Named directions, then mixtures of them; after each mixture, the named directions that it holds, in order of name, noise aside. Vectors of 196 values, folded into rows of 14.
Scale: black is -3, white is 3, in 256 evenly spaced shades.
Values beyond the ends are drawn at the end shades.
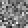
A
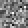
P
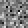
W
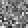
A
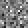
W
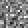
W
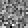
A, P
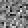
P, W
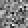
P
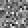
P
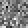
A, W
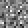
W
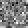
A, P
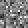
W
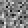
W
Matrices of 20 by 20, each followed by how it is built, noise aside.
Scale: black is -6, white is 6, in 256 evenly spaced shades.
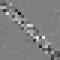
banded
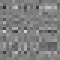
low rank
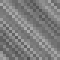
Toeplitz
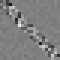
banded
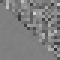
upper triangular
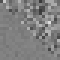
upper triangular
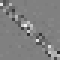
banded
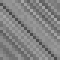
Toeplitz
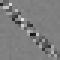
banded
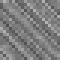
Toeplitz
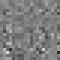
low rank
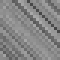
Toeplitz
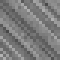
Toeplitz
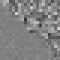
upper triangular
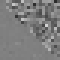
upper triangular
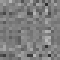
low rank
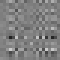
low rank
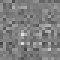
low rank
